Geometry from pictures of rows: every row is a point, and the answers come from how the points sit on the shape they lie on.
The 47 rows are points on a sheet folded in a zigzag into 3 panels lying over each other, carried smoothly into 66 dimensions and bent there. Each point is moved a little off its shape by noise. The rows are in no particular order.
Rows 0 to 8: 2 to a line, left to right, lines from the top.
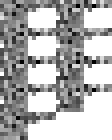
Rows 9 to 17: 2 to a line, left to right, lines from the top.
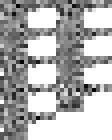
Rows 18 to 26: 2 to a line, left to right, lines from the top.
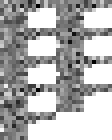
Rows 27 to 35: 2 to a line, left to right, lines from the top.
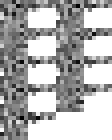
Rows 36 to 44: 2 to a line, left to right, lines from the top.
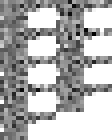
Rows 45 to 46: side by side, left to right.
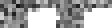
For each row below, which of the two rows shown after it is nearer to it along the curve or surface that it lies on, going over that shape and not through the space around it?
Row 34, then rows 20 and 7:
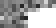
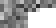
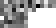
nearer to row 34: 20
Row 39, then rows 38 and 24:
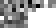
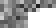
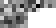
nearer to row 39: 24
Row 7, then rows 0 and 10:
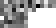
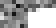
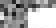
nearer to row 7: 0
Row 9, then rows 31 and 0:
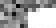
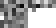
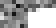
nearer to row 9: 0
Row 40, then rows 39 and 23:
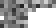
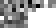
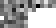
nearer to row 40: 23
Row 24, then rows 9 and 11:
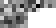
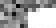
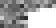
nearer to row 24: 11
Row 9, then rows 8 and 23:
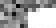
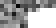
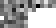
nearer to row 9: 8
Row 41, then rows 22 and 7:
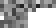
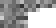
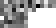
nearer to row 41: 7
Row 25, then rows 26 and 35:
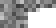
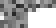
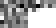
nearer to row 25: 26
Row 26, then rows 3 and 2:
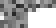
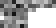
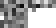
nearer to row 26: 3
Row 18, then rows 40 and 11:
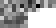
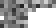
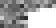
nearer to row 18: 11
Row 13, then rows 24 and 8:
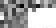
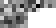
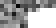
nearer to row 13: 8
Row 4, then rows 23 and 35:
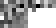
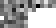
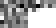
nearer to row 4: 35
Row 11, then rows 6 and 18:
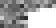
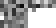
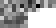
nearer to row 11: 18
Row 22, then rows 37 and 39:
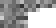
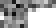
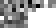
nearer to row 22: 39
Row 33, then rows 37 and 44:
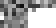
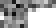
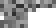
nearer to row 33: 37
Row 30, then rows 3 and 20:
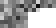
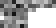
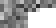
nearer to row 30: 20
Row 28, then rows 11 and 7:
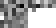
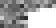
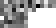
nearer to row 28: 7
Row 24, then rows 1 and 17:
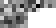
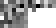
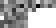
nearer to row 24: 17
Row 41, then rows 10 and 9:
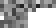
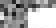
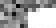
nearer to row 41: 9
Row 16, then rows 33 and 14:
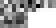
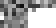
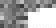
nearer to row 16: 14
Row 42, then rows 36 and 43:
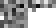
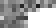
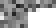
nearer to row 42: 43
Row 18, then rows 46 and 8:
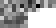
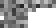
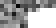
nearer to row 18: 46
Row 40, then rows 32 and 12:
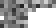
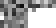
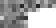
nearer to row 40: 32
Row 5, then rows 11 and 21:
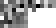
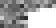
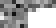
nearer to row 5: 21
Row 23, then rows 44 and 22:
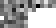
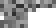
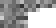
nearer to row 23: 44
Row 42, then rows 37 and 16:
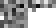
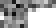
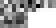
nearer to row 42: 37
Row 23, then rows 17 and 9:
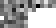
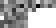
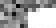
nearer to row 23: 17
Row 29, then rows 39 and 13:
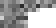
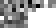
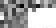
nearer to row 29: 39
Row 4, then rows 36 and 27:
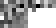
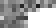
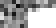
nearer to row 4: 27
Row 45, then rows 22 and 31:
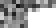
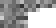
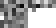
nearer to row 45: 31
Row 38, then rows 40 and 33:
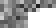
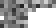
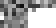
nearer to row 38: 40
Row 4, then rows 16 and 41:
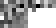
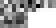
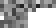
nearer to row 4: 41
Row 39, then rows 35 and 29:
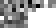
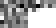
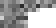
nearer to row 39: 29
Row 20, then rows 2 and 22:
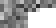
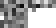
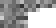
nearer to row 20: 22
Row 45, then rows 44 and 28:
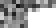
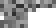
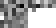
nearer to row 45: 28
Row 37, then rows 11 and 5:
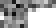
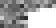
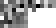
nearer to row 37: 5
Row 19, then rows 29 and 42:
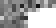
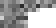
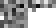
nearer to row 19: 29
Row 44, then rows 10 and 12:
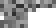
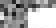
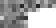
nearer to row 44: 10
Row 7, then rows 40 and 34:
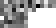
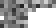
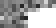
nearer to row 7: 40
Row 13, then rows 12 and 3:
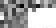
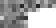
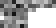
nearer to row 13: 3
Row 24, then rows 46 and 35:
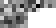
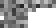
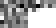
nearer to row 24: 46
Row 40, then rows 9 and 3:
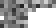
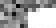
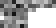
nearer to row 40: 3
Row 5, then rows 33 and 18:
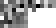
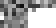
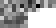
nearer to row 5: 33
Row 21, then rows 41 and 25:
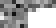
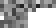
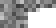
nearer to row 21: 41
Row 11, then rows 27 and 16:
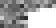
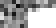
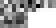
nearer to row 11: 16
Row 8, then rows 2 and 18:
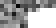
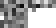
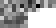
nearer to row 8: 2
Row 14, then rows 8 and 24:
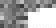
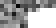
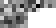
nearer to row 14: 24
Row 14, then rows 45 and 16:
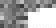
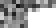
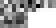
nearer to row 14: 16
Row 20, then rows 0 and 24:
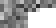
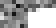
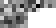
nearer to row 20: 24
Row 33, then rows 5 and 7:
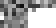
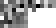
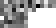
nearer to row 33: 5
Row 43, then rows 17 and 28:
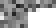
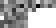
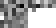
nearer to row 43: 17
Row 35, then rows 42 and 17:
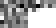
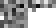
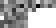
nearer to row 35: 42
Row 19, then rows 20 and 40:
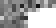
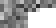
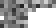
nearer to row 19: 20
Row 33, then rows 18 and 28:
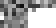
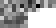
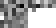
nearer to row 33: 28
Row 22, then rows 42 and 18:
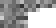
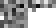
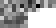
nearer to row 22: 18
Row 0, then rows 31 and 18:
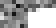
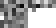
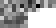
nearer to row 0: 31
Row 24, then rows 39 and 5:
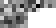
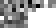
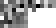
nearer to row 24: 39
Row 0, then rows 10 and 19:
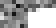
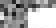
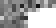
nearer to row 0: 10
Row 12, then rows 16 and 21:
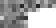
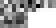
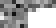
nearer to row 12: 16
